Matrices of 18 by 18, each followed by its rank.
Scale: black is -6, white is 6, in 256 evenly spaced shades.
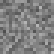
full rank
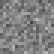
full rank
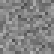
full rank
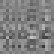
two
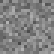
full rank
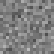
full rank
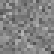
full rank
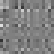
two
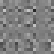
two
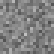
full rank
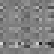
two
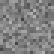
full rank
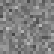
full rank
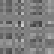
two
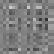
two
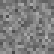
full rank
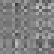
two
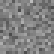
full rank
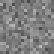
full rank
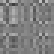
two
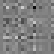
two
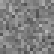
full rank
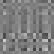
two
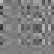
two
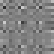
two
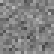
full rank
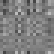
two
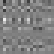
two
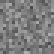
full rank
